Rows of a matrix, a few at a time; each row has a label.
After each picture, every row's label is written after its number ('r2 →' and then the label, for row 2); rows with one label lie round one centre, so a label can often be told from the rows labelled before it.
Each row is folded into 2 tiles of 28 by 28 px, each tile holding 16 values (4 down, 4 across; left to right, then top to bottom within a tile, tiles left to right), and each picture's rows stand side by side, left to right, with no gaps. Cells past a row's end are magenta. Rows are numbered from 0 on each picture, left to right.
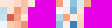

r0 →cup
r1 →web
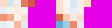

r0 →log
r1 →log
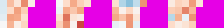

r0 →cup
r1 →cup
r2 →log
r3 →cup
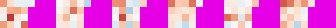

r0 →cup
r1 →cup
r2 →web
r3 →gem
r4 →log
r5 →gem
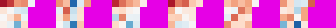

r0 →gem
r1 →web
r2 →gem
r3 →gem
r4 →cup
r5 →web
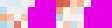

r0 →log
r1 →gem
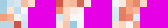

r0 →log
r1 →gem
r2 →cup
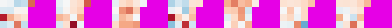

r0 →log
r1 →log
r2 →cup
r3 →log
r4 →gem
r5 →log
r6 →log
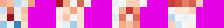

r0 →web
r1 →gem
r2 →cup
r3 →gem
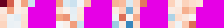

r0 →gem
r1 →log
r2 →web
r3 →cup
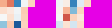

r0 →web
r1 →web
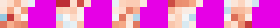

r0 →cup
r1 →gem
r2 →cup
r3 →gem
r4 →cup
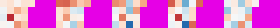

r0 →cup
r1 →gem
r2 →web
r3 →web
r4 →log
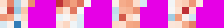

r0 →web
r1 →gem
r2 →cup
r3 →cup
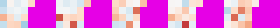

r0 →log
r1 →log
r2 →log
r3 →log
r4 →cup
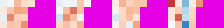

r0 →cup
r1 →cup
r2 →cup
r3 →web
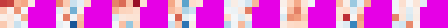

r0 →gem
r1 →web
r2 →gem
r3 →web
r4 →log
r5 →cup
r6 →web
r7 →log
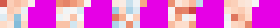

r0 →gem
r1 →gem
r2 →log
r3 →cup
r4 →cup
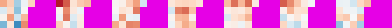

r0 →web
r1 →gem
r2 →cup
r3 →cup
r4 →gem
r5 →gem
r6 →log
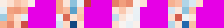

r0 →cup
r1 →web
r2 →gem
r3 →web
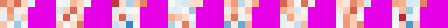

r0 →gem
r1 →cup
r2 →web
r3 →log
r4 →web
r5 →gem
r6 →cup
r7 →web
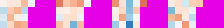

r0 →cup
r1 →gem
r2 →web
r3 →log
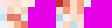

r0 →cup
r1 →gem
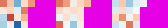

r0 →web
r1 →gem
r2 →log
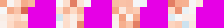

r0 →cup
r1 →cup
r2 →cup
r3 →gem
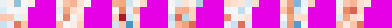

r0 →log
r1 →cup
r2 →web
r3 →cup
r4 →log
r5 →web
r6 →cup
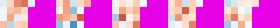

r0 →cup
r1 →web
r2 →cup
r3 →cup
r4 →log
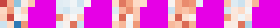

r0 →web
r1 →log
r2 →cup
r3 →cup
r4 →log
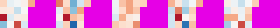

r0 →log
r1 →web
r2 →cup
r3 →web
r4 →log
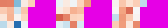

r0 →web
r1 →log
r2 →cup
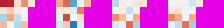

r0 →gem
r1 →web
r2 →log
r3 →log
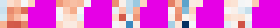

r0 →cup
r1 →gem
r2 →web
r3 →web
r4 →log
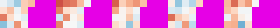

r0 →log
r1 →gem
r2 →gem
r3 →log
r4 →gem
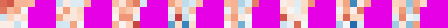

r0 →gem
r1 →log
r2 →cup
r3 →web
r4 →web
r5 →log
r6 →web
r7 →web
